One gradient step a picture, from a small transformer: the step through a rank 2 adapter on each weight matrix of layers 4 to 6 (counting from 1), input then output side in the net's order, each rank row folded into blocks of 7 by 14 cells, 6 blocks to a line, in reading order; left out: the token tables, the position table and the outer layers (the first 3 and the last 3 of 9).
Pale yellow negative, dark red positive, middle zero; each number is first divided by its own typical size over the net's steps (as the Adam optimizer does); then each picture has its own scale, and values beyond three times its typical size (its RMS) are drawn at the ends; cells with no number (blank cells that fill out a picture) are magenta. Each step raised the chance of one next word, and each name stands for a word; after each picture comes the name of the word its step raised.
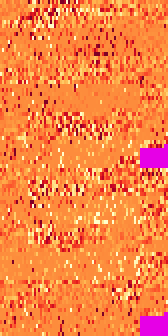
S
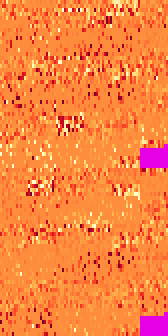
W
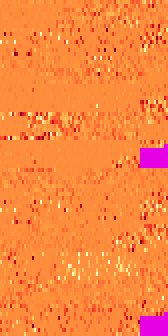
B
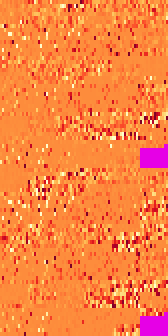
W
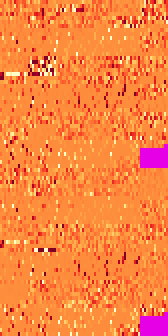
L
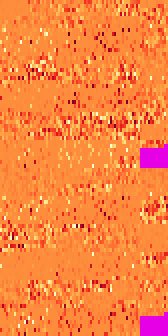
W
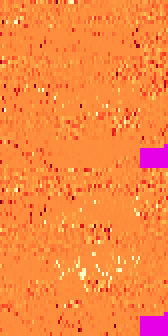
B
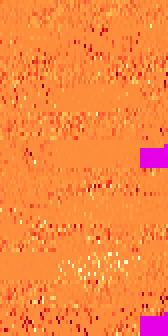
B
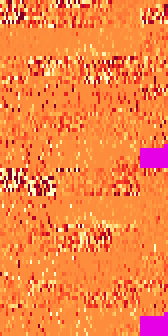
L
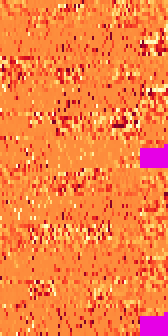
W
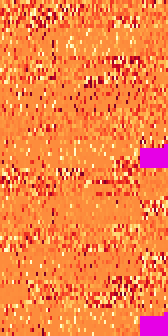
L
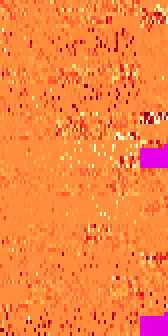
W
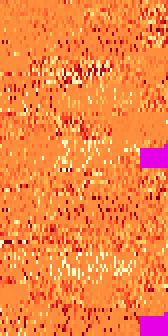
S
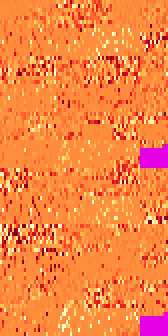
L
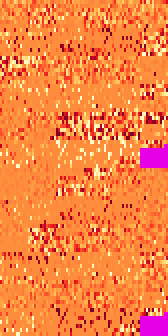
S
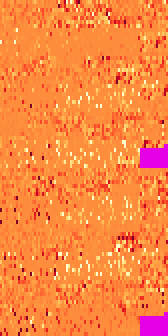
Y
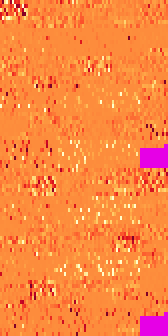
Y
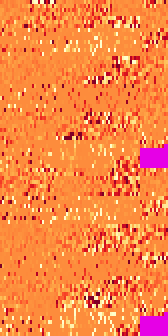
L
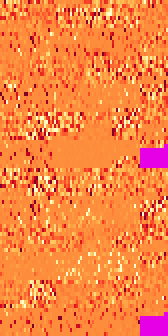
B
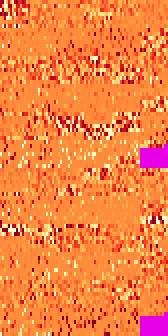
S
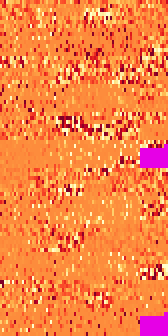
S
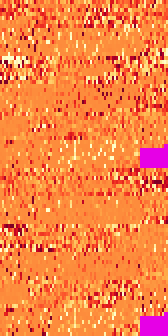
L
